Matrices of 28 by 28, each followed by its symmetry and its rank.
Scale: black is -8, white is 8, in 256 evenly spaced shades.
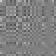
symmetric, rank two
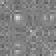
symmetric, rank five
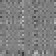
neither, rank three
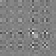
symmetric, rank three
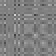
symmetric, rank two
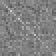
symmetric, rank five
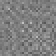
symmetric, rank three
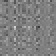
neither, rank three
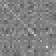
symmetric, rank five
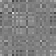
symmetric, rank three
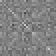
symmetric, rank five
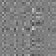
neither, rank three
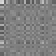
symmetric, rank two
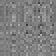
neither, rank three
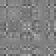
symmetric, rank three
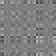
symmetric, rank two
